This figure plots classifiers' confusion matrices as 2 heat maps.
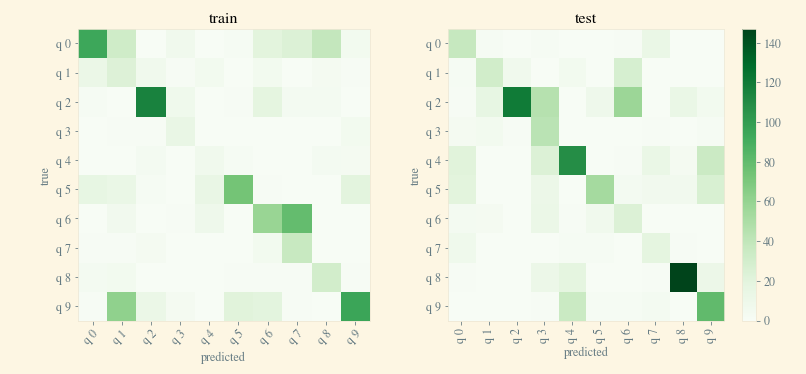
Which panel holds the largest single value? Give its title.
test
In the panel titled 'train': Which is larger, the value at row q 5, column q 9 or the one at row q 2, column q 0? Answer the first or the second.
the first
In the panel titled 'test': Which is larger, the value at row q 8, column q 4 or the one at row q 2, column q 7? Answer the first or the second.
the first
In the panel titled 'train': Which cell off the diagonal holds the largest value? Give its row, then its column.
q 6, q 7
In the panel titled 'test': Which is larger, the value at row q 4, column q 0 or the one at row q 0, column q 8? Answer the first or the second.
the first
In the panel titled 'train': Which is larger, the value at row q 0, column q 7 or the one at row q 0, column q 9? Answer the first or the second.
the first
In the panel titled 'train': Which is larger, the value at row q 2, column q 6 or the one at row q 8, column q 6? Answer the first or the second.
the first
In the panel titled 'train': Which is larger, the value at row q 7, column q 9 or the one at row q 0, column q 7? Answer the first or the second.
the second
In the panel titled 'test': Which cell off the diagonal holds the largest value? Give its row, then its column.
q 2, q 6
